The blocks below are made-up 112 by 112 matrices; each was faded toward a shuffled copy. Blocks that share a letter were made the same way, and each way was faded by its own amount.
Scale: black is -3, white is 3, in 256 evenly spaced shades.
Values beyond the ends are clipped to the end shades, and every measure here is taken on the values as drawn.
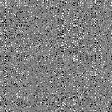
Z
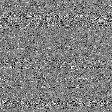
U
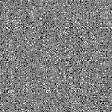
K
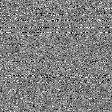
U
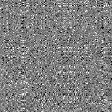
K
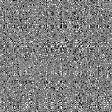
K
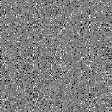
Z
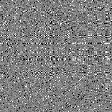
K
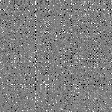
Z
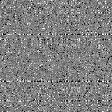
K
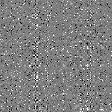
Z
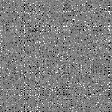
Z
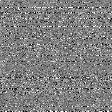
U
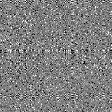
K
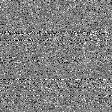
U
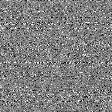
U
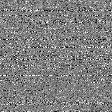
U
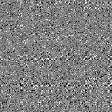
K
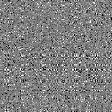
K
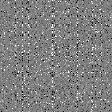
Z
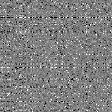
K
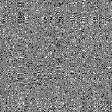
K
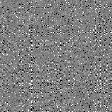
Z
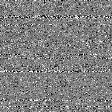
U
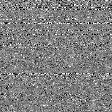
U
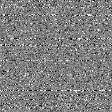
U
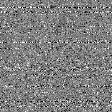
U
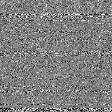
U
